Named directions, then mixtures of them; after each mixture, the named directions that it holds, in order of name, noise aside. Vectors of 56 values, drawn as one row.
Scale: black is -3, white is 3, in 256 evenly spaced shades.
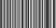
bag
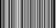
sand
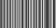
bag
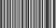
bag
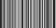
bag, sand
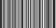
bag, sand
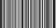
bag, sand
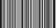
bag, sand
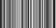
bag, sand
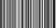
bag, sand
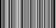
sand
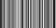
bag, sand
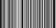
bag, sand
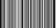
bag, sand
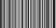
bag, sand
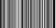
bag, sand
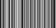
sand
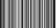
bag, sand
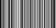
sand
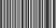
bag
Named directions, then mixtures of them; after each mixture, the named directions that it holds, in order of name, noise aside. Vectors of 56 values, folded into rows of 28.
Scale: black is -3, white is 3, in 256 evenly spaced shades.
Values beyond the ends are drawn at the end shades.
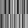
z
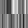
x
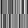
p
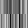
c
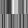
x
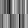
c, x, z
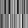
z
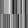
c, x, z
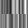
c, p, x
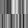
x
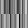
c, z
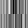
c, x, z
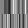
c, x, z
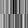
c, x, z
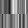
x, z
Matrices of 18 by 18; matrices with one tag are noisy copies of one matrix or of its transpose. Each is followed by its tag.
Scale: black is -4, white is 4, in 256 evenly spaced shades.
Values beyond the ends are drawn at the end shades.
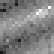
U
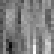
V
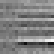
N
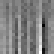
N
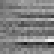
N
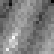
U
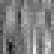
V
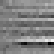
N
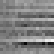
N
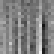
N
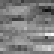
V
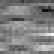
V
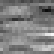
V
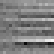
N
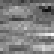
V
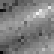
U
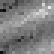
U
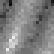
U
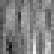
V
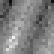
U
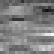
V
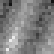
U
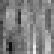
V
